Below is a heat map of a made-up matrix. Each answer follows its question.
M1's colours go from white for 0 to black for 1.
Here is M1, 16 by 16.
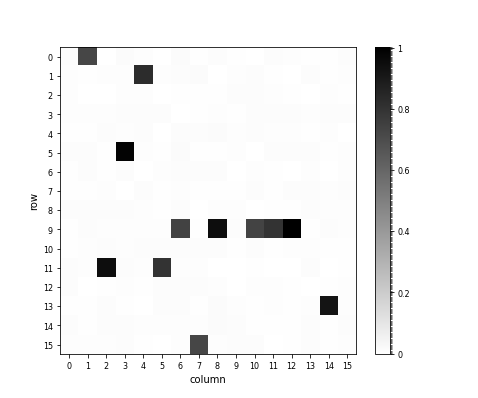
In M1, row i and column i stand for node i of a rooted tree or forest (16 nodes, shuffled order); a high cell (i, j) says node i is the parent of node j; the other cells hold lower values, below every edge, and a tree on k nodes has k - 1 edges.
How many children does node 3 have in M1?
0
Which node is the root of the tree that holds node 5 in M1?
9
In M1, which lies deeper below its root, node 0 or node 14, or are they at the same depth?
node 14
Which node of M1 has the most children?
9
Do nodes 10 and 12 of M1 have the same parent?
yes
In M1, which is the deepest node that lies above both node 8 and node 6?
9
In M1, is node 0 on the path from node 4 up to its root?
yes
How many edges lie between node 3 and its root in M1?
3
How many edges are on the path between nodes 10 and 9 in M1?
1
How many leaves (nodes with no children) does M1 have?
9
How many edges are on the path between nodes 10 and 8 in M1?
2
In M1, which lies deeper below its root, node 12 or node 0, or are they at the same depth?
node 12
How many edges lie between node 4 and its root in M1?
2
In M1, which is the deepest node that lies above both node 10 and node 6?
9
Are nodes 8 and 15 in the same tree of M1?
no
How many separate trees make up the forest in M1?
4
